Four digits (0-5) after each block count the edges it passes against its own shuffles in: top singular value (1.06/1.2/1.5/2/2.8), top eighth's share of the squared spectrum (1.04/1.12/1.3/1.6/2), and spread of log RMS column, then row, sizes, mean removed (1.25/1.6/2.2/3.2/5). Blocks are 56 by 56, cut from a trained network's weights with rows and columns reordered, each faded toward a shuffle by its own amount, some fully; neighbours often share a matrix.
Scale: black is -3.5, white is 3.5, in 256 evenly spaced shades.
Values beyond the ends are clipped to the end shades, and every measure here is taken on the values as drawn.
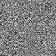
3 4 2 2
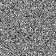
2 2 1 0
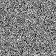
0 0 0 0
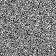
0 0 0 0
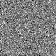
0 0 0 0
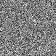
0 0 0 0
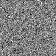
1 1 0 0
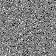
0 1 0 0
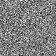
0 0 0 0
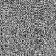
3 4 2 0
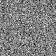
1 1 0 0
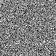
0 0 0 0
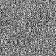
3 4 2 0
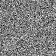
0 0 0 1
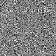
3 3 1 2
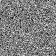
0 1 0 0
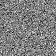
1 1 0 0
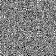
3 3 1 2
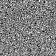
0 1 0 0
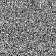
3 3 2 1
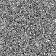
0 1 0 0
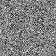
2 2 0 0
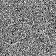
1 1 0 0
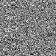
2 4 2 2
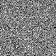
2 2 0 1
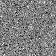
0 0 0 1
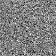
2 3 1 1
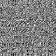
3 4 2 2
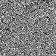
2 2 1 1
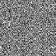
3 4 2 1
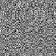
4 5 3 1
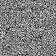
3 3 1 1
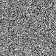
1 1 0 0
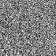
2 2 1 0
